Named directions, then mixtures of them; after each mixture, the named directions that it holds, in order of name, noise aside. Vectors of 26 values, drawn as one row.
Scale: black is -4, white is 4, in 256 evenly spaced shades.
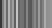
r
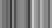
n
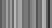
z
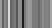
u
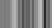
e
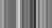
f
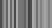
n, r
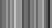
e, z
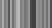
f, n, u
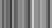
n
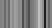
e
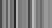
e, n, r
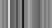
u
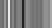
r, u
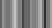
e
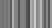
e, f, n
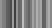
n, u, z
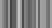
f, n, u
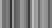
n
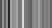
u
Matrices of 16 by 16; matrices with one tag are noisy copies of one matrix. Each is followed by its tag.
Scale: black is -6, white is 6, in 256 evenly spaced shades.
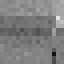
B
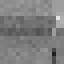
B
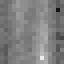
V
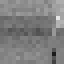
B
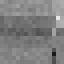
B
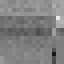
B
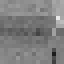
B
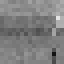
B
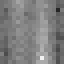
V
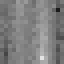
V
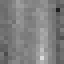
V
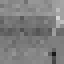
B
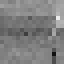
B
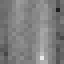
V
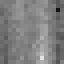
V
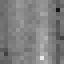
V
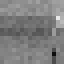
B
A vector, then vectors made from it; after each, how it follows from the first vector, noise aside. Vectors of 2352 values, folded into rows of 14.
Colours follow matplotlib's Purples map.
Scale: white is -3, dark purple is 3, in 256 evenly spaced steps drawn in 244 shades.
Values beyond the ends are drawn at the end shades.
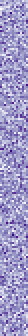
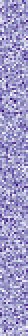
reversed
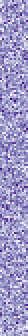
reversed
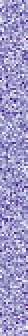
reversed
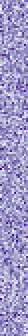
sign-scrambled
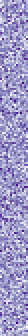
reversed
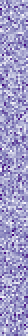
sign-scrambled
